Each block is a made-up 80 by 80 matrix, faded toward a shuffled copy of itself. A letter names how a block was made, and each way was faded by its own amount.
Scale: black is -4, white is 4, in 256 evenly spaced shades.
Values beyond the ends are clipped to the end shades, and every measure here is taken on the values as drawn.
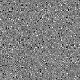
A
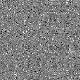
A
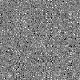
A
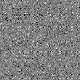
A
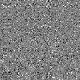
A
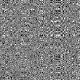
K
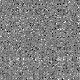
A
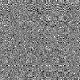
K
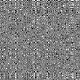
K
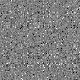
A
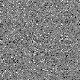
A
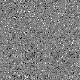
A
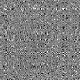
K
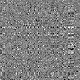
K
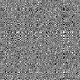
K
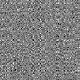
K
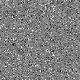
A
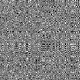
K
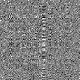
K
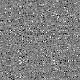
A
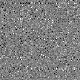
A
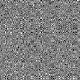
K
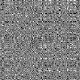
K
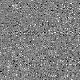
A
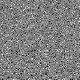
A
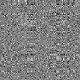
K
